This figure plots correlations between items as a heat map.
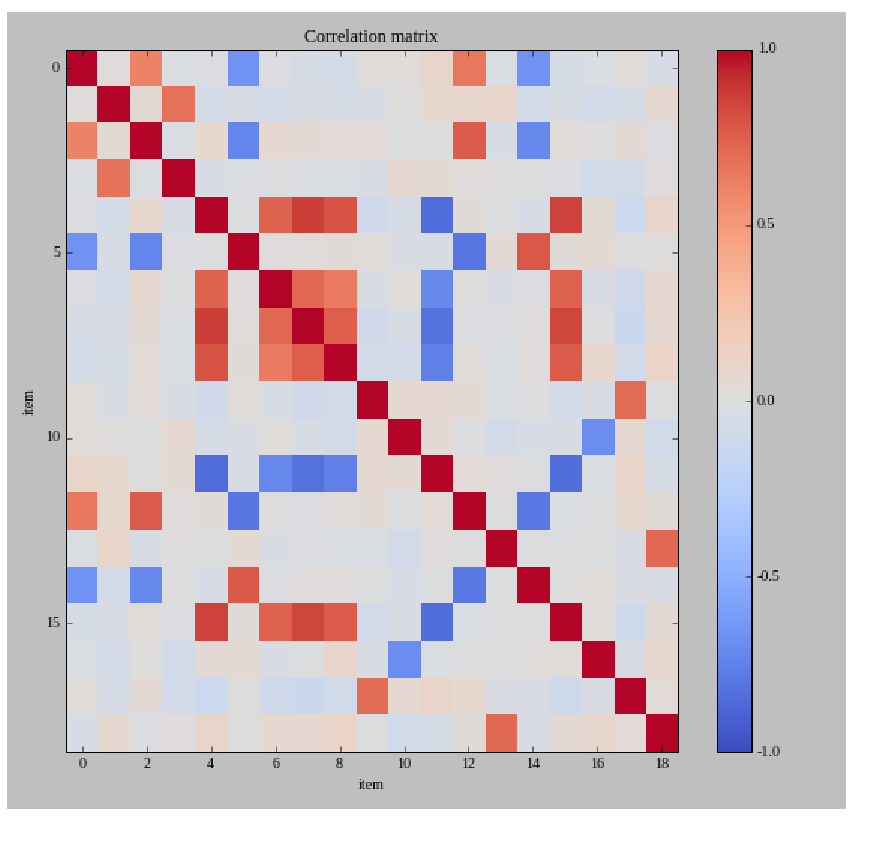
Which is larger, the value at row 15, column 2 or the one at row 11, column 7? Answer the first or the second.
the first
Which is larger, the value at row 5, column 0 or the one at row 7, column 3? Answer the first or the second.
the second
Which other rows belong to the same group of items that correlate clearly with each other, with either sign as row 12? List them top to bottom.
0, 2, 5, 14
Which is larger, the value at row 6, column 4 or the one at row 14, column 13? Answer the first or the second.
the first
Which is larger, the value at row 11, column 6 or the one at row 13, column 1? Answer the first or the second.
the second
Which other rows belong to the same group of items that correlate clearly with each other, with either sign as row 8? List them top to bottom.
4, 6, 7, 11, 15
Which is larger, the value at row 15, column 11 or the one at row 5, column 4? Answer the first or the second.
the second
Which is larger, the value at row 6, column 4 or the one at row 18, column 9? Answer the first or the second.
the first
